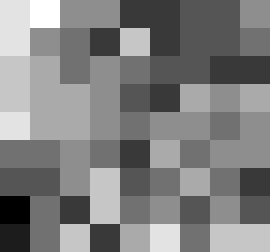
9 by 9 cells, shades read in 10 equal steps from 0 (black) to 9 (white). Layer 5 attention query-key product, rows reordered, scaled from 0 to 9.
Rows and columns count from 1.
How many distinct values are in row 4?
5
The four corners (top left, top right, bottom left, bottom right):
8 5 1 7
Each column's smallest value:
0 3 2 2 2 2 3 2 2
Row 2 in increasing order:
2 2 3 3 4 4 5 7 8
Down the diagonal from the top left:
8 5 4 5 4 6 6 5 7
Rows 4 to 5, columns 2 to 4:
6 6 5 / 6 6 5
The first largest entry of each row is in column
2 1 1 1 1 6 4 4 6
